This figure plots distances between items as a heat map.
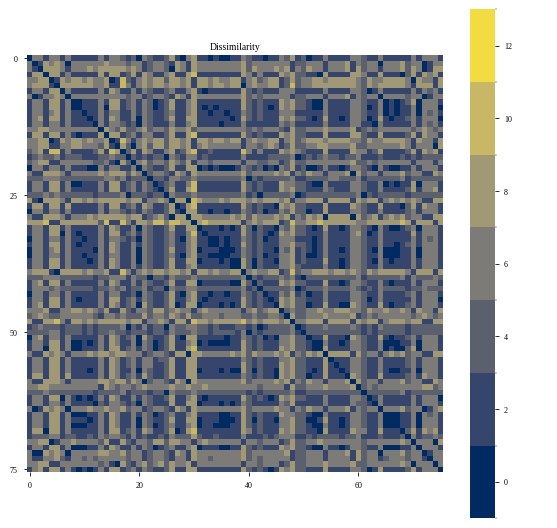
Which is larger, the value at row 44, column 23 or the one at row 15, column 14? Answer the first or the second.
the second
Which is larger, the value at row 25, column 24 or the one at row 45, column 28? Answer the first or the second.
the first
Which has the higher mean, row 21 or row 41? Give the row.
21
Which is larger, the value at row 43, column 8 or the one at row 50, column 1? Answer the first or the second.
the second
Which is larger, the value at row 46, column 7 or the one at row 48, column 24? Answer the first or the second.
the second
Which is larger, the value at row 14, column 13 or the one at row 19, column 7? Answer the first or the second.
the first
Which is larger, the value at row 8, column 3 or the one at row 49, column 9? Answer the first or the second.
the second
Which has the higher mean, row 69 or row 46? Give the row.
46
